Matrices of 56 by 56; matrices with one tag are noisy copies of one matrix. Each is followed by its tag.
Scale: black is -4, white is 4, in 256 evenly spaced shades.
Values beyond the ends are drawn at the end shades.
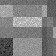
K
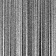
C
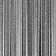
C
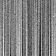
C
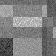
K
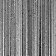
C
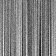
C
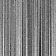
C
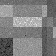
K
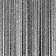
C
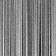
C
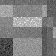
K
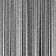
C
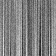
C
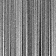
C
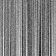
C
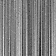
C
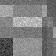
K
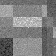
K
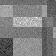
K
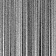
C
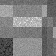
K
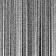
C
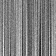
C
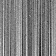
C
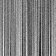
C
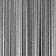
C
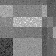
K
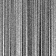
C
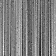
C
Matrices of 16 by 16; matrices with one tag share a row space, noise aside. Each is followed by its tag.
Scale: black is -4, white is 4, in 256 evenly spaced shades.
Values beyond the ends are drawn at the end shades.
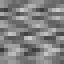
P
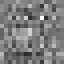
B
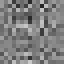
B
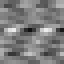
P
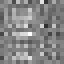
B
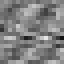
P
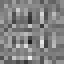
B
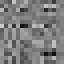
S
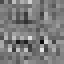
B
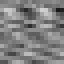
P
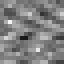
P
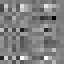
S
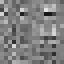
S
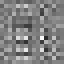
B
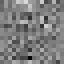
B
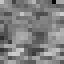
P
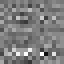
B
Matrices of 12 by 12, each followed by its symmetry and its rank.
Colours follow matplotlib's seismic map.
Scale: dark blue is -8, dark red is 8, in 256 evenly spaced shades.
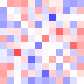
antisymmetric, full rank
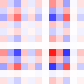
symmetric, rank one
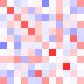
symmetric, full rank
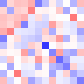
symmetric, full rank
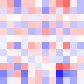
neither, rank two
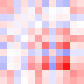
symmetric, rank two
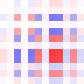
symmetric, rank one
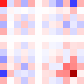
symmetric, rank two
